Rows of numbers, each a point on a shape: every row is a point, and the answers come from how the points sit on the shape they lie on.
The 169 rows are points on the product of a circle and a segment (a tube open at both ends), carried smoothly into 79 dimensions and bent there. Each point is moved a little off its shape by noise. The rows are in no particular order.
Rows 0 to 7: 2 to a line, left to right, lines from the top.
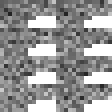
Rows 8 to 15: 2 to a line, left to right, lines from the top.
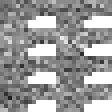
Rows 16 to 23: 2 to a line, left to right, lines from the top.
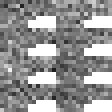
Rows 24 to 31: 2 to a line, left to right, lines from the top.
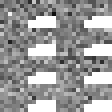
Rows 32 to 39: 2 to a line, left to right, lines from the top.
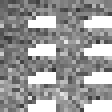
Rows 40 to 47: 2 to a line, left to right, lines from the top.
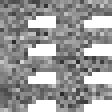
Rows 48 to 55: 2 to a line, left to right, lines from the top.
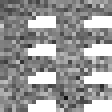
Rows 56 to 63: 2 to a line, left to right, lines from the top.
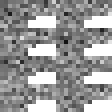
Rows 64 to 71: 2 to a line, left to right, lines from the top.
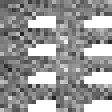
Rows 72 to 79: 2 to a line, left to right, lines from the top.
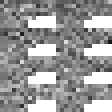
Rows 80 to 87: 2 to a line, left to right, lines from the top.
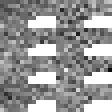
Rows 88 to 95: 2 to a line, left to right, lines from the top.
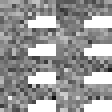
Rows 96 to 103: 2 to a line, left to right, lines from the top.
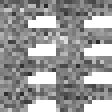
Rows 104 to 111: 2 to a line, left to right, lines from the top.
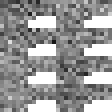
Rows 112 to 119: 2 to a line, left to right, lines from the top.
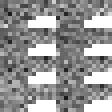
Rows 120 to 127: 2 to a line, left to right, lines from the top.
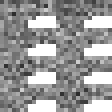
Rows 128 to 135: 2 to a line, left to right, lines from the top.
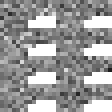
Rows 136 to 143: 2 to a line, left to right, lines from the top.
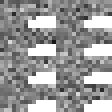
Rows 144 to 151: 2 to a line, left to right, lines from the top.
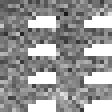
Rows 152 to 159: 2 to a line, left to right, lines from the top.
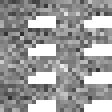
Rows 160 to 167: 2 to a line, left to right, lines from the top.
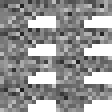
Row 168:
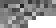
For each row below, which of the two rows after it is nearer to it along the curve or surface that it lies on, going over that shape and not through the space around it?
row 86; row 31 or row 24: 24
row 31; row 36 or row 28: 28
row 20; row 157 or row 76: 157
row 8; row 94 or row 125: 94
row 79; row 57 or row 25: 57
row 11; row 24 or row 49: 49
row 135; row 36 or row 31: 31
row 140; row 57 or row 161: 57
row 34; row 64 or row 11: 64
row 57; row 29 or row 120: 120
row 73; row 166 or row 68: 166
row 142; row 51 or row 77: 51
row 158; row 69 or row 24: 24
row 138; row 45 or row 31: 45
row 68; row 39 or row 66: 66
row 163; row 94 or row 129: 94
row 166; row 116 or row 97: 97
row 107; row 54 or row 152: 54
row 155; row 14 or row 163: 14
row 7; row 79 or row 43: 79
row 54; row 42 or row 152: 42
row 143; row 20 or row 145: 145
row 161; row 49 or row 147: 147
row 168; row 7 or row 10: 7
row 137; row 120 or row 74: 74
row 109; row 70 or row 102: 102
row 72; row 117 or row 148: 117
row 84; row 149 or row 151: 151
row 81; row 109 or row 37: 109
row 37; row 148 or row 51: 51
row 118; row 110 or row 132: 132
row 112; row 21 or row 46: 21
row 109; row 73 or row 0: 0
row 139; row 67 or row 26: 67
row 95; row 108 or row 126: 126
